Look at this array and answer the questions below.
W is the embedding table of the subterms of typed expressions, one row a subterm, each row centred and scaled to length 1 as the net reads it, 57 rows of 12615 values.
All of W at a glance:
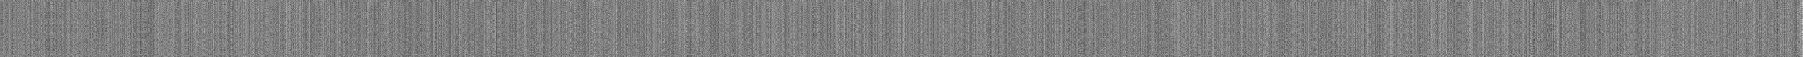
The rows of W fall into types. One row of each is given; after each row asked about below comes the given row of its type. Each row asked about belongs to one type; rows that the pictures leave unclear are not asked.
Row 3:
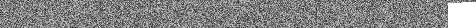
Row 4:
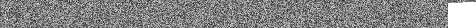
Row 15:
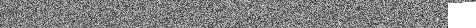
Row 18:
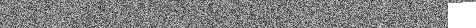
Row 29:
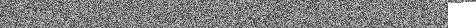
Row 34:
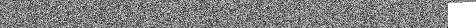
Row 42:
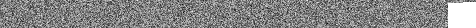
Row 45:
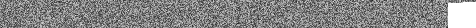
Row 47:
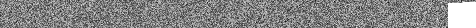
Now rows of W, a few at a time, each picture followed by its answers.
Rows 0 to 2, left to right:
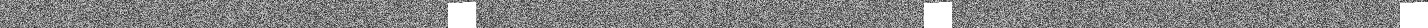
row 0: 47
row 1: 45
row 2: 3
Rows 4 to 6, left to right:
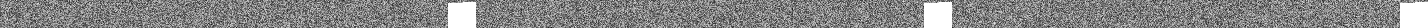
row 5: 3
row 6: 29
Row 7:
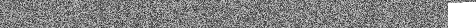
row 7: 3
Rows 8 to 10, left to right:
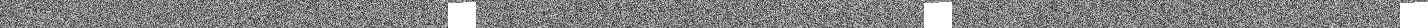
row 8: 29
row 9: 34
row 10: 18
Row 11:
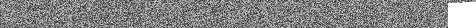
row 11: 47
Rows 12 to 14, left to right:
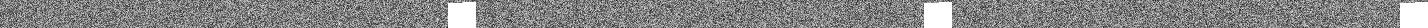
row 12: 15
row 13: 4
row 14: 42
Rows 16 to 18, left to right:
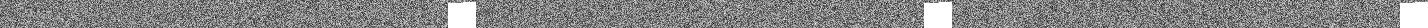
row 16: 29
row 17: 15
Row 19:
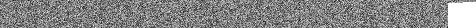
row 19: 34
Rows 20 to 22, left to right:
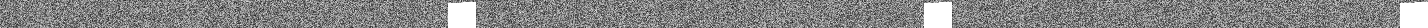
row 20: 45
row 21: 4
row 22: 47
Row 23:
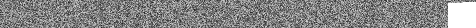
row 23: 3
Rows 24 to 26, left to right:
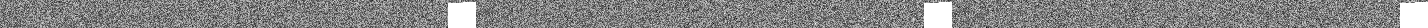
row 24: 45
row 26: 15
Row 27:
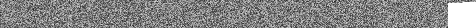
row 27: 47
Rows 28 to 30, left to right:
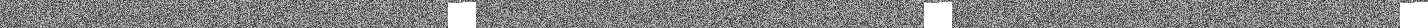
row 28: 45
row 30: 45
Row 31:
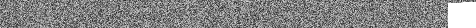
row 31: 45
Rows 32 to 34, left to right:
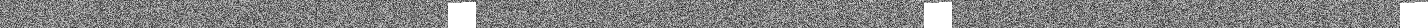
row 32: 3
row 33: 29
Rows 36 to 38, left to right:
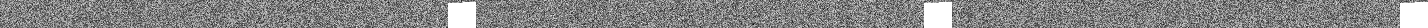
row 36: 47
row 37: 34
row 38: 4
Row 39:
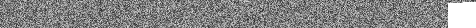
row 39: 15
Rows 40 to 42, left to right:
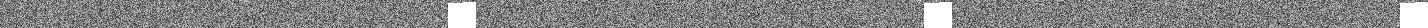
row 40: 15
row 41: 42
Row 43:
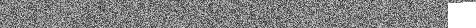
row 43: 18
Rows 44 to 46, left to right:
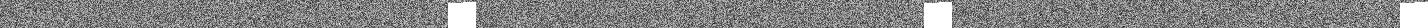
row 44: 29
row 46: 15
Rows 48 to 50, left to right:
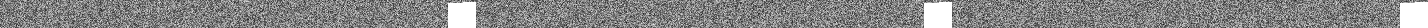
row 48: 15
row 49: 4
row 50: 4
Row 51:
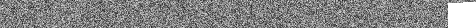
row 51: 18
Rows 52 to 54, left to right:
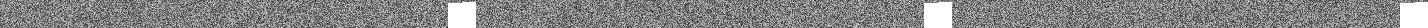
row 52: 47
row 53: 18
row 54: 3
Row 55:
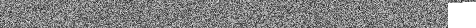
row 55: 47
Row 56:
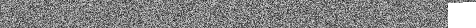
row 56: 42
